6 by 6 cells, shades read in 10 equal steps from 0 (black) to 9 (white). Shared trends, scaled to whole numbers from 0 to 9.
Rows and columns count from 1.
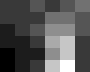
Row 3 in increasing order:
1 2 3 3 5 5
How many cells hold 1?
6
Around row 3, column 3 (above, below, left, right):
2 2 2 5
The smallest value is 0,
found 2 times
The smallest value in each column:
0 1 1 2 3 2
